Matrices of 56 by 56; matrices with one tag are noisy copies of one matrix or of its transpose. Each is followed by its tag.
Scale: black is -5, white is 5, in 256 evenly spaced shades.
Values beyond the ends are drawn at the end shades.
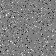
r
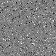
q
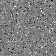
r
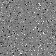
q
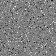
r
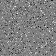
r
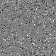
q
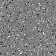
q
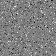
r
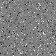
q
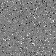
q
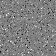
r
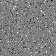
r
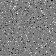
r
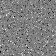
r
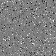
q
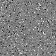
q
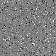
q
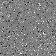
q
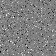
r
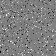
r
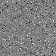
q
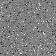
q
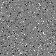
q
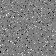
r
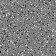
r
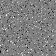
r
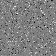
r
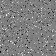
r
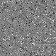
q
